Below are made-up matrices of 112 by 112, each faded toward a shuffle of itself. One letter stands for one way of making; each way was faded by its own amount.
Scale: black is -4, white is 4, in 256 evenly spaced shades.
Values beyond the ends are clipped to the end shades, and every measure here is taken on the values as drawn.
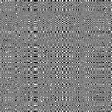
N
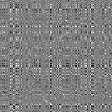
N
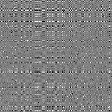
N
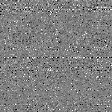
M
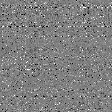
M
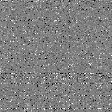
M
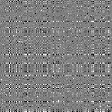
N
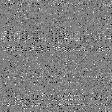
M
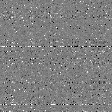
M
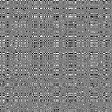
N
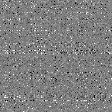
M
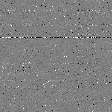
M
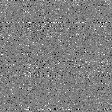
M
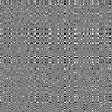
N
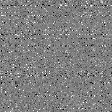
M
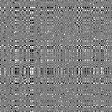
N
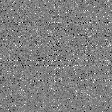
M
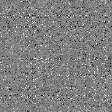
M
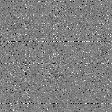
M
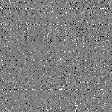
M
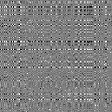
N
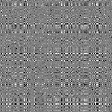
N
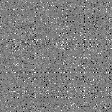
M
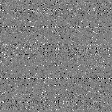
M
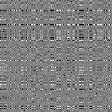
N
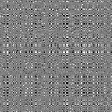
N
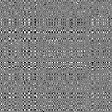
N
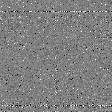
M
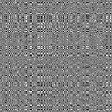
N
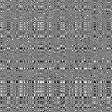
N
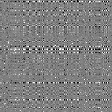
N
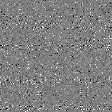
M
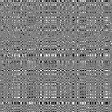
N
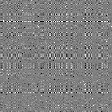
N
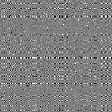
N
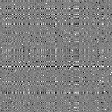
N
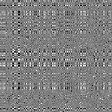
N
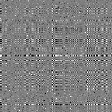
N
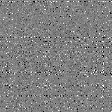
M
